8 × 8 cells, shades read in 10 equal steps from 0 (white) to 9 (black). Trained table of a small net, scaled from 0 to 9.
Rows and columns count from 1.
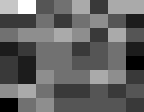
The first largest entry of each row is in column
6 8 6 1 8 2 4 1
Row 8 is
9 5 4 6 6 6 6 7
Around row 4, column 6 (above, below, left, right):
7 6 7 5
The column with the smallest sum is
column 3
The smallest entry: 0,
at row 1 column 2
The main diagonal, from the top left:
2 7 4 5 6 3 7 7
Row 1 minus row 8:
-7 -5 2 -1 -3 1 -3 -4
